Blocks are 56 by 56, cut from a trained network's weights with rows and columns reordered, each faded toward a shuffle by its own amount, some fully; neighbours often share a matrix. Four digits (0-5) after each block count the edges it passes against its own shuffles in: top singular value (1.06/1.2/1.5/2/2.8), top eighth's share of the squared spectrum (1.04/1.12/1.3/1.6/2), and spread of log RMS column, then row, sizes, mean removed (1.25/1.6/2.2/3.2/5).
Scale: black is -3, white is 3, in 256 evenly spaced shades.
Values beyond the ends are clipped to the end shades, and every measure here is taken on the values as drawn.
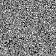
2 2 1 0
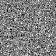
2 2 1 0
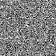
2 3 2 1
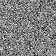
0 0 0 0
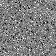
0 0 0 0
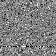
2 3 0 1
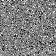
1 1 0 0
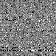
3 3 0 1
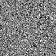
2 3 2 0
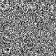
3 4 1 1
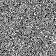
0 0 0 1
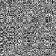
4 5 2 2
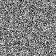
0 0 0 0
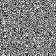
2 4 2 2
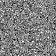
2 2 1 0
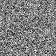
0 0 0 0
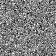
0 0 0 0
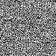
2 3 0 1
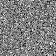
1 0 0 0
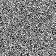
0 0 0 0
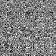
3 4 1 2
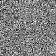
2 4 0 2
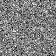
1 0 0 0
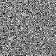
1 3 1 1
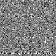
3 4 1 1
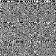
3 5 1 3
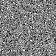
1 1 0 0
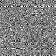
3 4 0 2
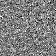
2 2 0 0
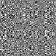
3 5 3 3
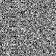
3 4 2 1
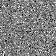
1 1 0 1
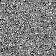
1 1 0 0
